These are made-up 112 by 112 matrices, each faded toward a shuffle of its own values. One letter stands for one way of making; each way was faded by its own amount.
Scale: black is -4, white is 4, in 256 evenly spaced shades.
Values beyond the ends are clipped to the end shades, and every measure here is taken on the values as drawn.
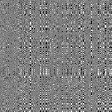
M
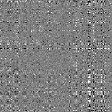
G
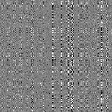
M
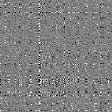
G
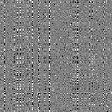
M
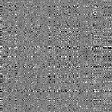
G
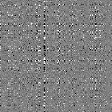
G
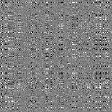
G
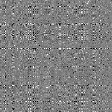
G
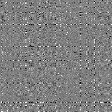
G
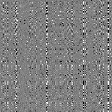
M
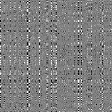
M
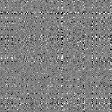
G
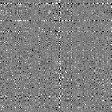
G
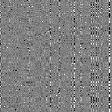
M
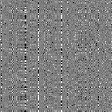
M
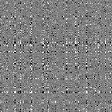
G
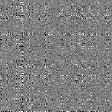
G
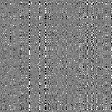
M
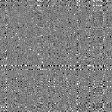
G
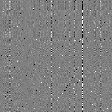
M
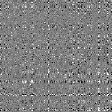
G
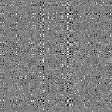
G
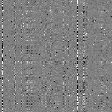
M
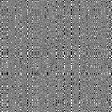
M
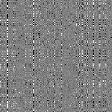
M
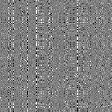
M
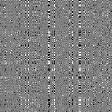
M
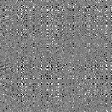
G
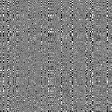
M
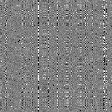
M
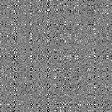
G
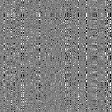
M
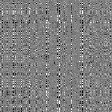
M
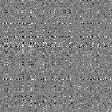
G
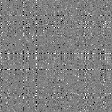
G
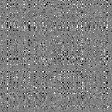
G
